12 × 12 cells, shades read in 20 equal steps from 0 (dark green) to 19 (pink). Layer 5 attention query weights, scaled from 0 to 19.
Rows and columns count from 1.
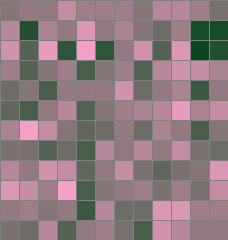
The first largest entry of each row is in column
4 5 5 10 7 10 2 10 12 4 9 9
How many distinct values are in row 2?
9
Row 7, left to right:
13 19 15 10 7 8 11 8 13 11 5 10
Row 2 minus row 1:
4 -9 2 -4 5 -1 1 0 -6 -2 -11 -8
